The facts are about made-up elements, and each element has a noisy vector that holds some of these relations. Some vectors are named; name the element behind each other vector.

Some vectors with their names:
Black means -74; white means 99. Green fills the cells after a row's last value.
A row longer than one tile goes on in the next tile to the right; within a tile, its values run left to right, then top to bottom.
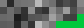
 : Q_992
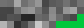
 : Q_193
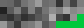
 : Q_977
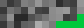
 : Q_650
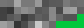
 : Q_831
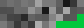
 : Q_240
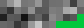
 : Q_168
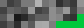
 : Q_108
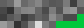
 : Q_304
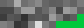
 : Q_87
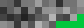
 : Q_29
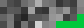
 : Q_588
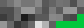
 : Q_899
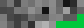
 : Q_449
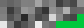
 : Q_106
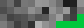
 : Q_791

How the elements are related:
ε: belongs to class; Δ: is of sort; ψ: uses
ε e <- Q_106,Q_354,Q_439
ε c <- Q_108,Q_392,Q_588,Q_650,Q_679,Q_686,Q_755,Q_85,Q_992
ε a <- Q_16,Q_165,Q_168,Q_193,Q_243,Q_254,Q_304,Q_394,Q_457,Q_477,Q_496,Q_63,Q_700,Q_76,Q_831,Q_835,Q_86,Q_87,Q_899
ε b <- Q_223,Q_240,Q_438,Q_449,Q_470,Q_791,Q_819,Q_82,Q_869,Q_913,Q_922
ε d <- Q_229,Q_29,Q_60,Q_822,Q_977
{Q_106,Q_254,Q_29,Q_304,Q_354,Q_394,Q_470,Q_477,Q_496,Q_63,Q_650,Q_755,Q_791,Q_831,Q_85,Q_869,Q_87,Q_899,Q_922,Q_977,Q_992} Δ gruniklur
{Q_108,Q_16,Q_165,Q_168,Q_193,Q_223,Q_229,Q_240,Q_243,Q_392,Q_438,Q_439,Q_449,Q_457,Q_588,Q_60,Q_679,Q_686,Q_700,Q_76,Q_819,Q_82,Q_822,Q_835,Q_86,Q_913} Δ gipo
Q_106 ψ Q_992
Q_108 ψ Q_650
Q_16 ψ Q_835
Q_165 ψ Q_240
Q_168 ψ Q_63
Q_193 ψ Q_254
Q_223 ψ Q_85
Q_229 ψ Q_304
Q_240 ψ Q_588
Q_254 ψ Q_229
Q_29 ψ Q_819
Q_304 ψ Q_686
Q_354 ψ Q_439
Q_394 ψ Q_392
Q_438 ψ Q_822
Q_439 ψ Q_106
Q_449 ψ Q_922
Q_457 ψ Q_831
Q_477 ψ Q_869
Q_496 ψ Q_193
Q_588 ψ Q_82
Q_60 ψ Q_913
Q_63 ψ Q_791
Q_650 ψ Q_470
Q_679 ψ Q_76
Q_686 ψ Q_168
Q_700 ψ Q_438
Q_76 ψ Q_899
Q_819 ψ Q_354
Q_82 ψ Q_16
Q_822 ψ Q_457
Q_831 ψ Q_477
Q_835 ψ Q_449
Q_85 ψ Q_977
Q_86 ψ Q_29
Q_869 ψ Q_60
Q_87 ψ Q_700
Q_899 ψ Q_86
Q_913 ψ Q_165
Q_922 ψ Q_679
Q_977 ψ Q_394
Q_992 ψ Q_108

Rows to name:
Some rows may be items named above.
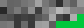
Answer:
Q_60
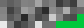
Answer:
Q_106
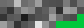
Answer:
Q_165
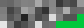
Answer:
Q_106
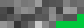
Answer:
Q_831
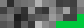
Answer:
Q_992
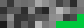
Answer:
Q_686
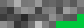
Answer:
Q_457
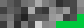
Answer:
Q_588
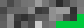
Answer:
Q_679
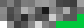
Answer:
Q_439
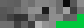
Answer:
Q_819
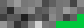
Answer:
Q_63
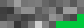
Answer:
Q_243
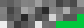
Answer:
Q_106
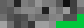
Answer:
Q_922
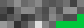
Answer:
Q_304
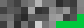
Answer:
Q_588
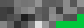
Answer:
Q_86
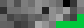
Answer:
Q_470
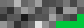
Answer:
Q_165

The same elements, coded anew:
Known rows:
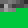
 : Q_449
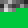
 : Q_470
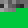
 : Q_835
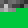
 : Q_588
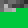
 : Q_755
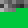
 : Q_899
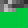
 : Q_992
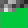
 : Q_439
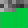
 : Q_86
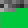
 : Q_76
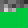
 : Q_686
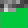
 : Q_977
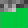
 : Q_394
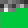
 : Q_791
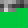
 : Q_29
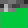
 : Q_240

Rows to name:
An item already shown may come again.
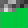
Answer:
Q_354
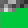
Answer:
Q_354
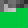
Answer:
Q_85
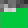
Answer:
Q_392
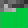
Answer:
Q_755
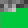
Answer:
Q_394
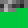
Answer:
Q_60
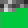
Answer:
Q_470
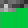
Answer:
Q_588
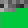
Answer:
Q_16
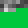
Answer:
Q_977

